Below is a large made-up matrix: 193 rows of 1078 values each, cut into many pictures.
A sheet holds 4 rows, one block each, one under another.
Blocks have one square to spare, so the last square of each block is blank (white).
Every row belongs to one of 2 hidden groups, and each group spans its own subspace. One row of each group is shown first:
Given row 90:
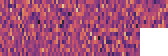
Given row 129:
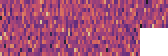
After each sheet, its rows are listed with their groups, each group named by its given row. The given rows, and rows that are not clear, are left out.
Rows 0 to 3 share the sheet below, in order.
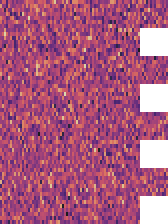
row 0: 129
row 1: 129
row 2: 90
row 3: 129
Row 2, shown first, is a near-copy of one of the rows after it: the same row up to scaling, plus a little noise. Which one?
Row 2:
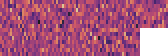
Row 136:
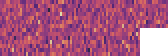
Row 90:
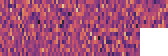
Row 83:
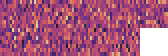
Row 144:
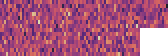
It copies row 90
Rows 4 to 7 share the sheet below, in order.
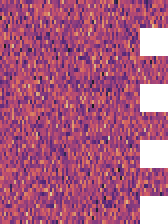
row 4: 129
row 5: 129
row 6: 90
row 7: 129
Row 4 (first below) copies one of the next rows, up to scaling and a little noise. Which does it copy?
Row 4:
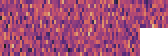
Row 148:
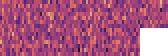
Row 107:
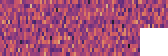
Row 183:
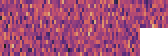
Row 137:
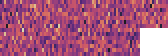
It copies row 183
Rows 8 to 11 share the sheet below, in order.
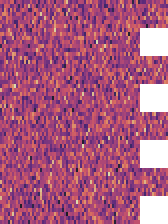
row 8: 129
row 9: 129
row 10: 90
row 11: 129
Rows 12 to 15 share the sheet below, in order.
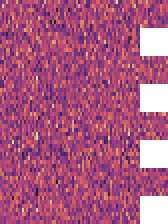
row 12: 129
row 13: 90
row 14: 90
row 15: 90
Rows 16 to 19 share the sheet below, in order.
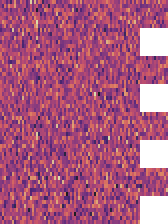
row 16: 90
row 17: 90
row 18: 90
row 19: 129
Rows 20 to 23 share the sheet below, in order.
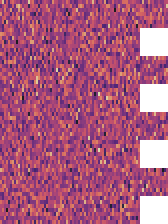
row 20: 90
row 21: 90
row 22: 90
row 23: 90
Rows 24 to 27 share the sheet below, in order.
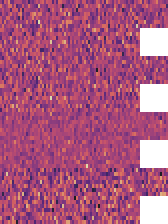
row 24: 90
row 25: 90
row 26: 129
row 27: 129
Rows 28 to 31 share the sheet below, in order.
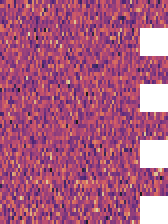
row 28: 90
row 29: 129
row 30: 90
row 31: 129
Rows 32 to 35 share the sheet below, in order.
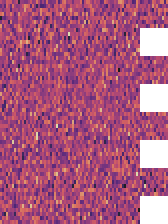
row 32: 129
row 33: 129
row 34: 90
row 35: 129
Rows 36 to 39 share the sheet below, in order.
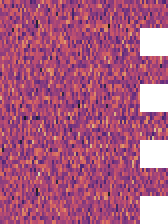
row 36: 90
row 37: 129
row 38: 129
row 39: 90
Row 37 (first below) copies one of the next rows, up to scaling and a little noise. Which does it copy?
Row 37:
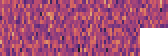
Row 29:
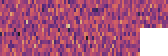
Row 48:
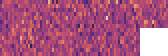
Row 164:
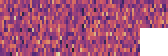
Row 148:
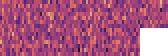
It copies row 148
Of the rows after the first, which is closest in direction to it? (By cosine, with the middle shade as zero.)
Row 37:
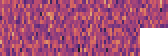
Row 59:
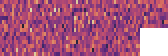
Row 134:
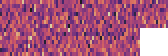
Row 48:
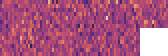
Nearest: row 59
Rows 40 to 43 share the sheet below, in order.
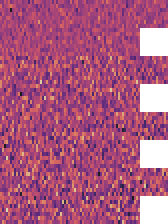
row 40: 90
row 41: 129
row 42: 129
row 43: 90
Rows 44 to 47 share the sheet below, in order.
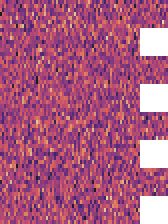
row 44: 129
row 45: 90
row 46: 129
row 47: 129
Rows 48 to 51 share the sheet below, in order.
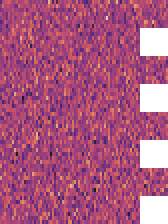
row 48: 129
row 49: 90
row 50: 90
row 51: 129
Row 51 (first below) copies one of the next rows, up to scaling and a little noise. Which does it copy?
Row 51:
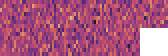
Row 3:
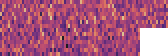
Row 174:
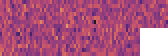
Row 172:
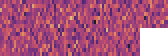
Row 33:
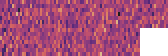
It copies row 172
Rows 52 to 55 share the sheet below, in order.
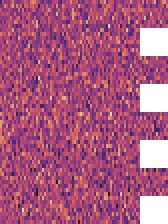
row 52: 90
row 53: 90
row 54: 129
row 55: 90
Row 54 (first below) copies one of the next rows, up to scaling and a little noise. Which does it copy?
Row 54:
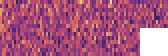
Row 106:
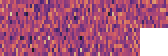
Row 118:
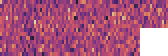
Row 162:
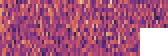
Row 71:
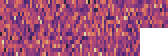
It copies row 162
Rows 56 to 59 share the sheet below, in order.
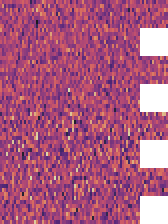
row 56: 90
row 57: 129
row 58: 90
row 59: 129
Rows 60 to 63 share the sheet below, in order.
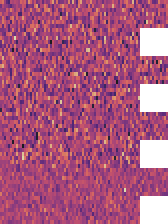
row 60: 90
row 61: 129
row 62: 90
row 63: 129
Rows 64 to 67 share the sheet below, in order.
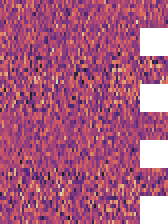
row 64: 90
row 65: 129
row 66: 129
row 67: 90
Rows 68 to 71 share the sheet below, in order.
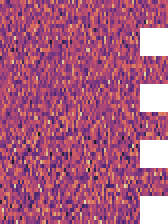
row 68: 90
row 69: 90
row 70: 90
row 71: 129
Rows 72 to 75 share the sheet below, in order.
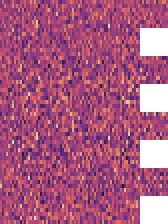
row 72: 90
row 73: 90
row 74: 90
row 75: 129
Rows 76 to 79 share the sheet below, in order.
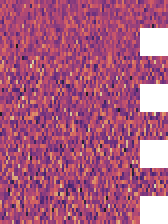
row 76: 129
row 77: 129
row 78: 90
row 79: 129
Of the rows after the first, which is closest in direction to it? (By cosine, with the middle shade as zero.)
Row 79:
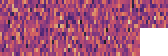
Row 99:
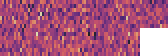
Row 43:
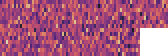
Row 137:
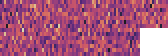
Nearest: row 99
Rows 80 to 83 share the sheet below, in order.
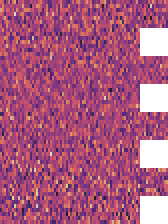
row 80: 129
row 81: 129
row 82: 90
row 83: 90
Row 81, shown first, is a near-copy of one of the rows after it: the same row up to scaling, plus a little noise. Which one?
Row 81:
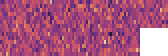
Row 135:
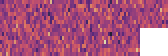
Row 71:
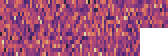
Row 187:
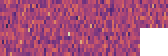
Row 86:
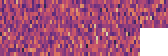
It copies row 135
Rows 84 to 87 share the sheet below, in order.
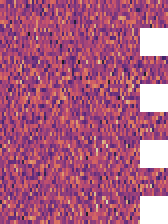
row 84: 90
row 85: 90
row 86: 129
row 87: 129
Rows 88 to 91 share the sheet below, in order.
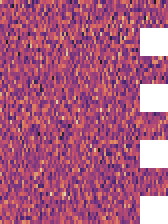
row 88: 90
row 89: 129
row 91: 129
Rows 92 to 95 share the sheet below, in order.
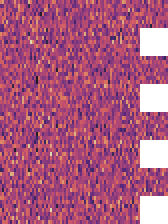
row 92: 90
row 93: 90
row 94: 90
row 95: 90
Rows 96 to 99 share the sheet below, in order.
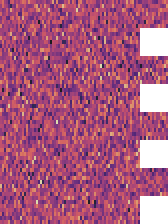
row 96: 90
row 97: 129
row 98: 129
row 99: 129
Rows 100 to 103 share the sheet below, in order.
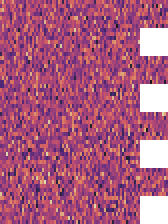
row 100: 129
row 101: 90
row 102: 90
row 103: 90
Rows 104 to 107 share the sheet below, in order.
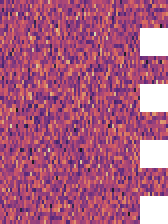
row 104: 129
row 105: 129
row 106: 129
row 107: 129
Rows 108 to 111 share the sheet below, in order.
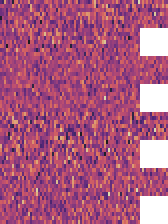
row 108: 129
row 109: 129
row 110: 129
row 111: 90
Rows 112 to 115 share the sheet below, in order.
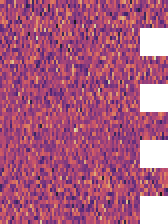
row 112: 90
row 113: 90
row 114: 129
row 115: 129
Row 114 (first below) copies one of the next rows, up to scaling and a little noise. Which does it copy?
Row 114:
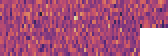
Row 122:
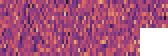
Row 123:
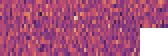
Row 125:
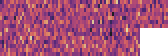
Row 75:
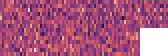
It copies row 123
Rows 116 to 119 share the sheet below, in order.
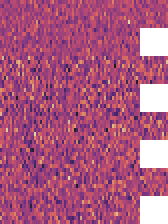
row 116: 90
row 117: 90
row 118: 129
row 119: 129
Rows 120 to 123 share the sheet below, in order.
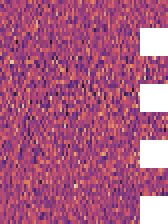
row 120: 90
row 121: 90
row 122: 129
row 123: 129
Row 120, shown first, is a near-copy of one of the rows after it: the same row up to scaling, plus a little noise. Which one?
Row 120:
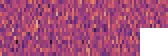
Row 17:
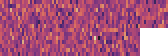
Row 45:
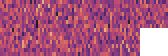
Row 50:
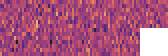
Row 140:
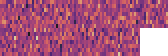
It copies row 50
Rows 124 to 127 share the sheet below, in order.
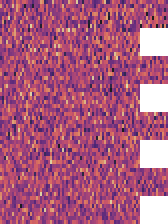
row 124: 129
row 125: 129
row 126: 129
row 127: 129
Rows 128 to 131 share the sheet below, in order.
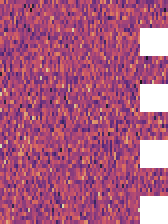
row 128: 129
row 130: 129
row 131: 129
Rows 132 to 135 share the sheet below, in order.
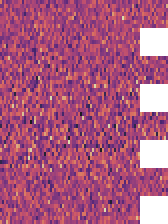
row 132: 129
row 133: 90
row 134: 129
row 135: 129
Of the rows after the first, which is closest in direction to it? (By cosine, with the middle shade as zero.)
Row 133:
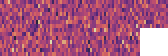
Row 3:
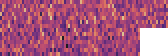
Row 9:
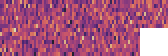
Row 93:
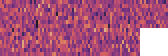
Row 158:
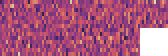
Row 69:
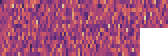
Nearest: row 93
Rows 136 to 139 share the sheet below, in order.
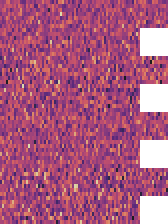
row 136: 90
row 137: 129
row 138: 90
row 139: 129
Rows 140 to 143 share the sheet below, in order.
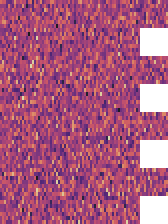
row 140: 90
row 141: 129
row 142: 90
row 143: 90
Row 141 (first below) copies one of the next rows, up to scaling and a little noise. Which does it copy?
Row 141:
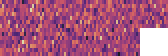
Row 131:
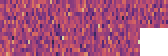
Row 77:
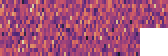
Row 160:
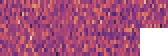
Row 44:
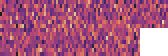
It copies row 77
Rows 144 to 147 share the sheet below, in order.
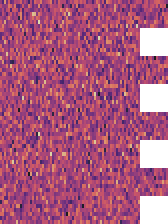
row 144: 90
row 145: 90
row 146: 90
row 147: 129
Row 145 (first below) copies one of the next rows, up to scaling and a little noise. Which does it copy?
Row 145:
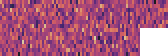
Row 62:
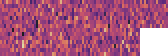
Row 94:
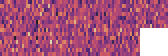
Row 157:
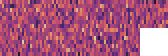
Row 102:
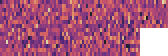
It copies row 157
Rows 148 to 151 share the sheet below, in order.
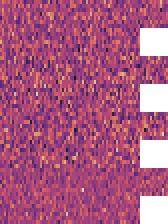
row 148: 129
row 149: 90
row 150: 129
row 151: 129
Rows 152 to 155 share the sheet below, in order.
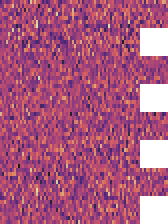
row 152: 90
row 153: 90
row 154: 90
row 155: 90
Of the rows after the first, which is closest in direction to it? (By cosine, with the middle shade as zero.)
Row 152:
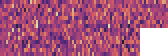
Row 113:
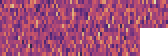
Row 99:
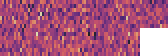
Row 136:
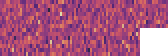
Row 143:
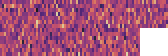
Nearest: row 113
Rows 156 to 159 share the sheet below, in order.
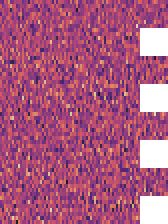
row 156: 90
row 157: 90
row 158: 90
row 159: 90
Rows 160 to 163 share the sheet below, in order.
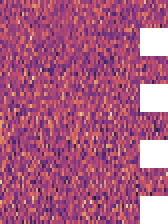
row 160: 129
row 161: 129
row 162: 129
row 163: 90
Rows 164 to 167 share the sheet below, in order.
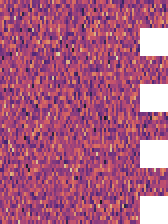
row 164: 129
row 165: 129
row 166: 129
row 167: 90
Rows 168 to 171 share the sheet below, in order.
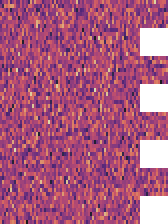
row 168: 90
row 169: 129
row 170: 90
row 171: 129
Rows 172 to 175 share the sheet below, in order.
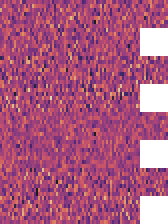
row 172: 129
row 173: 90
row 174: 129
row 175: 90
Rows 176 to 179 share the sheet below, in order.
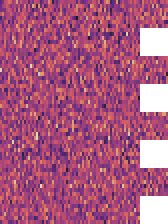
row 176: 129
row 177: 129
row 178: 90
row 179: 129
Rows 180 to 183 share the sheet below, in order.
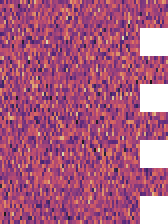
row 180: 90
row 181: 90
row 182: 90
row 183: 129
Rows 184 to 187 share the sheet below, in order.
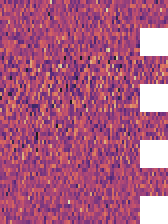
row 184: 129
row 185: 129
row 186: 90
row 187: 129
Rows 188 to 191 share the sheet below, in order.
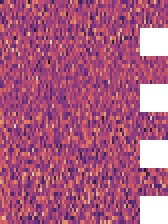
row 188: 90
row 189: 90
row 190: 129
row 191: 129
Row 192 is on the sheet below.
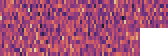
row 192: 129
